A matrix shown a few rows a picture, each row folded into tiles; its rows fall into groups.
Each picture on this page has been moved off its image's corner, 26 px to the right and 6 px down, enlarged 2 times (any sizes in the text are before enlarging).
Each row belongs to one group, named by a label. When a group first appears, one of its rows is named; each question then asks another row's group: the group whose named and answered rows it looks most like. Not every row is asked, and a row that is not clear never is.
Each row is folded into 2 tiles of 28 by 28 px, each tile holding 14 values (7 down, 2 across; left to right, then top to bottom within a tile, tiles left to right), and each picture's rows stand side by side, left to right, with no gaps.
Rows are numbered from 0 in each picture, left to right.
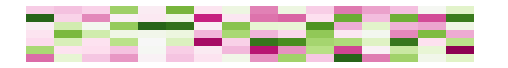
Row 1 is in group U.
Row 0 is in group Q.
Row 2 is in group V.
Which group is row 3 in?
V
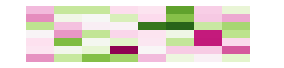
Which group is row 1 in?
U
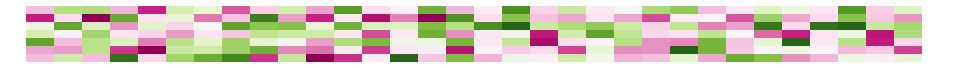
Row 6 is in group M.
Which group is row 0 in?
V
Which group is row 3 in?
V
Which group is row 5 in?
U
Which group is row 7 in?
U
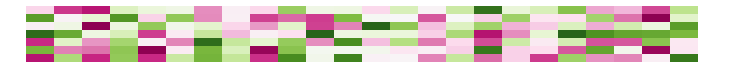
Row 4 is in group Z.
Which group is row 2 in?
V
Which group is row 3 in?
U
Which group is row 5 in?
Q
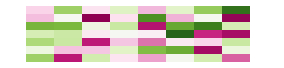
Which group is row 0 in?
U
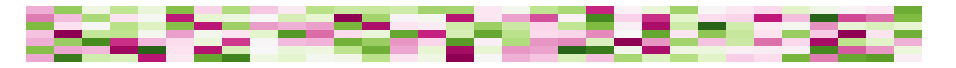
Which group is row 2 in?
M
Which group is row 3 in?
M
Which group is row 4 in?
U
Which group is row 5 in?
Q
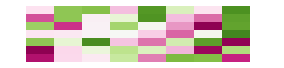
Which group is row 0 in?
V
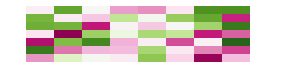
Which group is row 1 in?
M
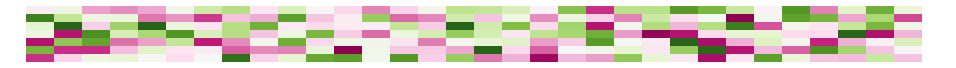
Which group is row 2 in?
V
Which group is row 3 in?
Q
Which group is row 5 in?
M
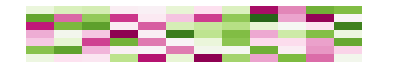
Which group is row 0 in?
M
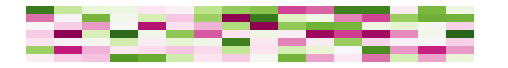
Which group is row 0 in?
Z
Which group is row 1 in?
M
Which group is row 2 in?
M
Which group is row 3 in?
Z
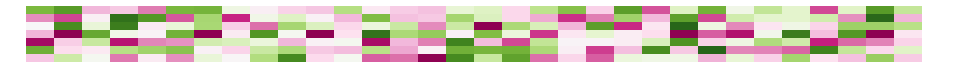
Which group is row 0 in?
Z
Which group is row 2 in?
M
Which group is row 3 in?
Q
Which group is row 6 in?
Z
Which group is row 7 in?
M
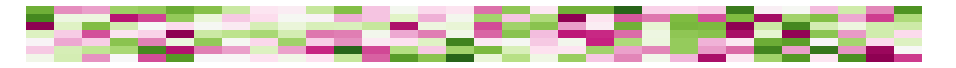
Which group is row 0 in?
M
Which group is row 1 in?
Z
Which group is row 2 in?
U
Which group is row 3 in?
V
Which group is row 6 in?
V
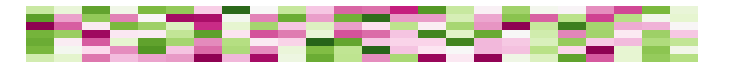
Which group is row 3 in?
Q
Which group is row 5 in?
V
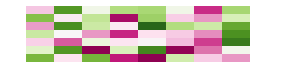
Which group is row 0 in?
M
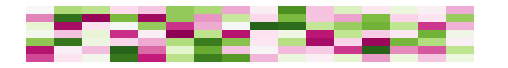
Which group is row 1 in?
V
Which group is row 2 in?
U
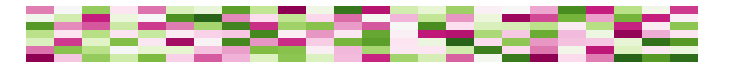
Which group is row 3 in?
M
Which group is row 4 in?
Q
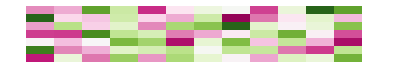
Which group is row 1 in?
M
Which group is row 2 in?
U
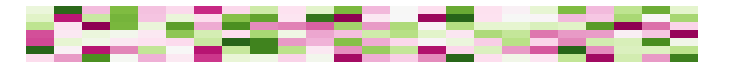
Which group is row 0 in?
Z
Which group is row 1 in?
Q
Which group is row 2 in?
M
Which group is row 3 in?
Q
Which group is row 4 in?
U
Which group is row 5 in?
V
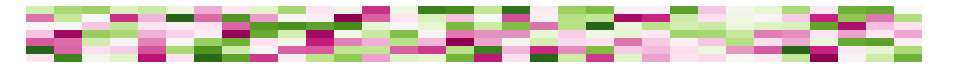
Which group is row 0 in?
Z
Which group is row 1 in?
V
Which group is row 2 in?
U
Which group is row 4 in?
Z
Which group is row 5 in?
Q
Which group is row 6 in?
U
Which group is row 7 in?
V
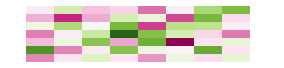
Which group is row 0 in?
Z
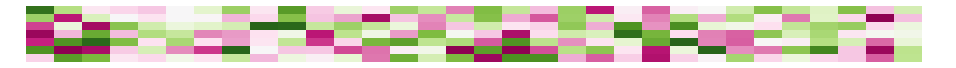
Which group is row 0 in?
Z
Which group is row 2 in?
U
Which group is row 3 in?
V
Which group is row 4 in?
Z
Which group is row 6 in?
Z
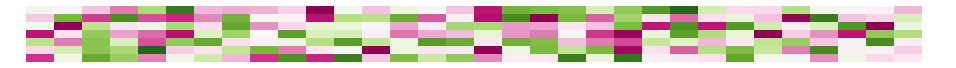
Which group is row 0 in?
V
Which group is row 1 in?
Z
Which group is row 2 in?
Q
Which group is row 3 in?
V
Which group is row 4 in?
V
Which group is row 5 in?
Z
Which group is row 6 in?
M
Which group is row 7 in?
Z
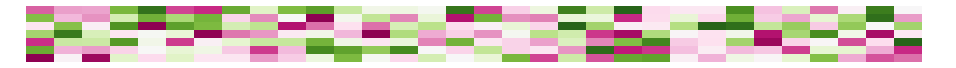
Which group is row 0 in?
Q
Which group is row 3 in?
M
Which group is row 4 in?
Q
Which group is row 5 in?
Z
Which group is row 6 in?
U
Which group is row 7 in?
M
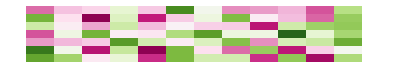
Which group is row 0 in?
Q
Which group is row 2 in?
Q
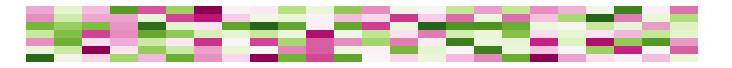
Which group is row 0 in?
U
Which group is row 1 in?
Q
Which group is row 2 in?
U
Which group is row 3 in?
M
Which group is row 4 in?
Q
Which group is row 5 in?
Z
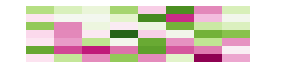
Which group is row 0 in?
Z
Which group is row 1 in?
Q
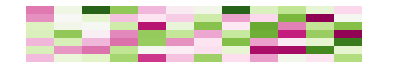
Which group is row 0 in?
U
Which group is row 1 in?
M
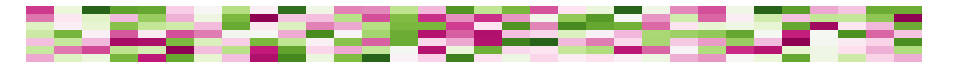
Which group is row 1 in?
Z
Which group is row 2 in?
V
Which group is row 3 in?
U
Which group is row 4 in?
Z
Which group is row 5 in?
Z
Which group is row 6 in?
U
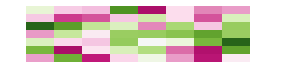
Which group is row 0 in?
Q
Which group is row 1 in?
Q
